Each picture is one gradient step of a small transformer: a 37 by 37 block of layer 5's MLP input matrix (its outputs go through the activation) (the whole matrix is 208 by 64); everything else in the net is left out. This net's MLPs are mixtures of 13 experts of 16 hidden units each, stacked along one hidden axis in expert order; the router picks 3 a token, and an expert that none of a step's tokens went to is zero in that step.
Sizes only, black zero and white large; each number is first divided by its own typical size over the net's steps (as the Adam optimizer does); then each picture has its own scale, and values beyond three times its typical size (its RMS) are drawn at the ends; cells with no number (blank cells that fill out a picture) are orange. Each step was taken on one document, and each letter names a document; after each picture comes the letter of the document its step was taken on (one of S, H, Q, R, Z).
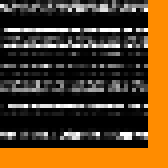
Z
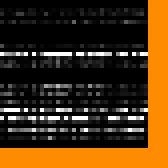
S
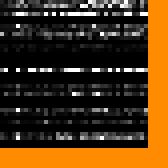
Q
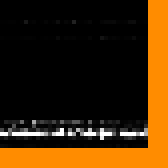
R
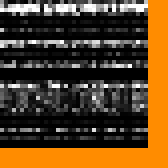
Z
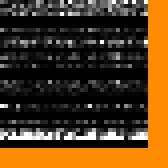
Z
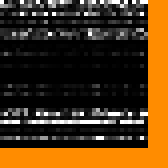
Q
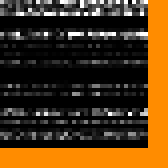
Q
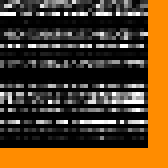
S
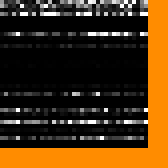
Q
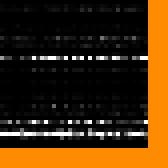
R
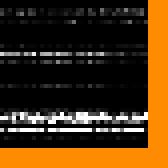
S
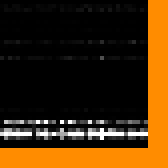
R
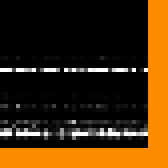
R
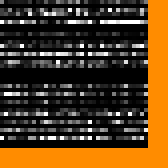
S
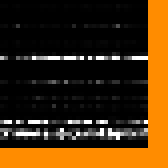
R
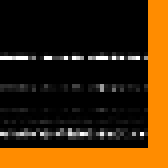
R
